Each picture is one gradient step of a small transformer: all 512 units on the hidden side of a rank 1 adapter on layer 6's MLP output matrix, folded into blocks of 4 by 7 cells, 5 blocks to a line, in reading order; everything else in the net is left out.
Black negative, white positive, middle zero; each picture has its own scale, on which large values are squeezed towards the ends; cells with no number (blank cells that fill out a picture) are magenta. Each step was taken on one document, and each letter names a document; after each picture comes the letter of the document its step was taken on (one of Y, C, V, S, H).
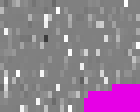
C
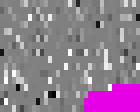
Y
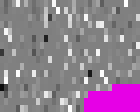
C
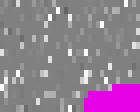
C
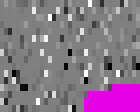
Y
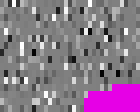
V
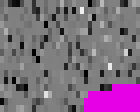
V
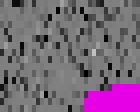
V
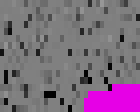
Y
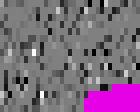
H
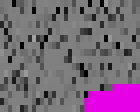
V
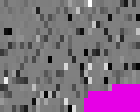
H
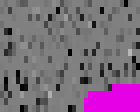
H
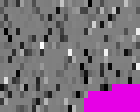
V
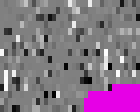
Y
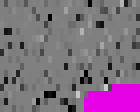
Y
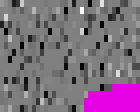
V
